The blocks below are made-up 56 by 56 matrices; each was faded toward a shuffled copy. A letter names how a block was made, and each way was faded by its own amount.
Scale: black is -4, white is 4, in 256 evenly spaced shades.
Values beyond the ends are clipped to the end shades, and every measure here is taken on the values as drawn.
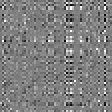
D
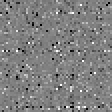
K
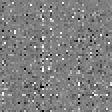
K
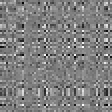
D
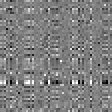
D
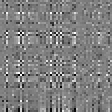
D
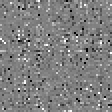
K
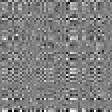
D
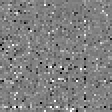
K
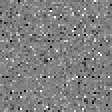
K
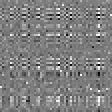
D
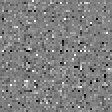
K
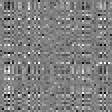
D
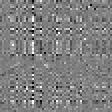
D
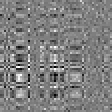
D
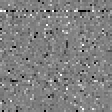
K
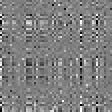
D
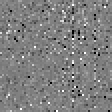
K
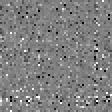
K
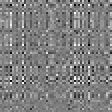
D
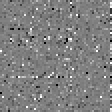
K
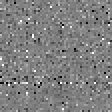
K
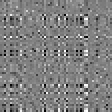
D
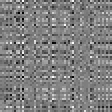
D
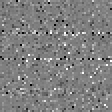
K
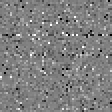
K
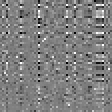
D
